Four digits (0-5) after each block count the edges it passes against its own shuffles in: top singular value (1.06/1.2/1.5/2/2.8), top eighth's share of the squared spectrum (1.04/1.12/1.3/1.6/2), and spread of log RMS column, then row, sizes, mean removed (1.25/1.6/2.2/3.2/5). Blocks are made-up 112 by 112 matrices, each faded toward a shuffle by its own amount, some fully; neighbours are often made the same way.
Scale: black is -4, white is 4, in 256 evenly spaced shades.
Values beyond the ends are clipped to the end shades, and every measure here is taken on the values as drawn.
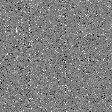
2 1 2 1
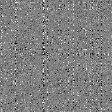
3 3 3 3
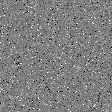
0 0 0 0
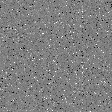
1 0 0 0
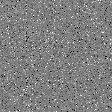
1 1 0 0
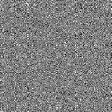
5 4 3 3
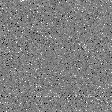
3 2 0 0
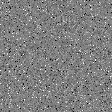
3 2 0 0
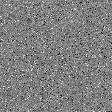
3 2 0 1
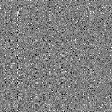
4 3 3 2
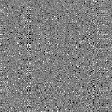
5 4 3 2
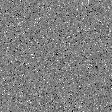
2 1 0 0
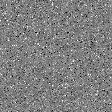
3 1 0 0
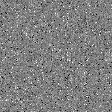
3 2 1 1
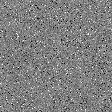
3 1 0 0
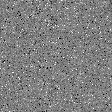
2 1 0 0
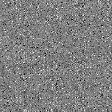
4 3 2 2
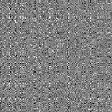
5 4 3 3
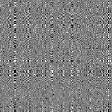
5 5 4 3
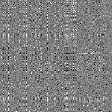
5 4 3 2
